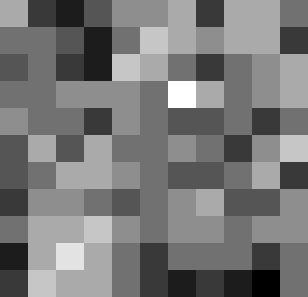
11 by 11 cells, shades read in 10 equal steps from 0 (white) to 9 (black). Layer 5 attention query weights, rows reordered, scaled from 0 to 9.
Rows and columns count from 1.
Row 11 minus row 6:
1 -1 -3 0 0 2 4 2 1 5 3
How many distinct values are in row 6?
6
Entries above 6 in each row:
3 2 3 0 2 1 1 1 0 3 6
